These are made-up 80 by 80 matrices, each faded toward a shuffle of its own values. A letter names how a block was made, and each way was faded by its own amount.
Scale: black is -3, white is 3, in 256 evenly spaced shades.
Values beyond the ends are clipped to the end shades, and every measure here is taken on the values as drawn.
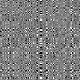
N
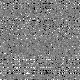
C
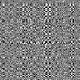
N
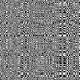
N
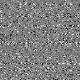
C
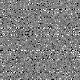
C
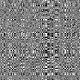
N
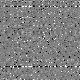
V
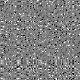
V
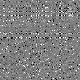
V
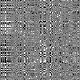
N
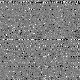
C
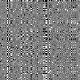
N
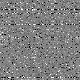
C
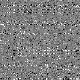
C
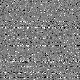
C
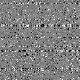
C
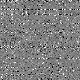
C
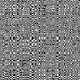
N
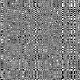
N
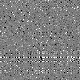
V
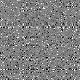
V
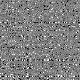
C
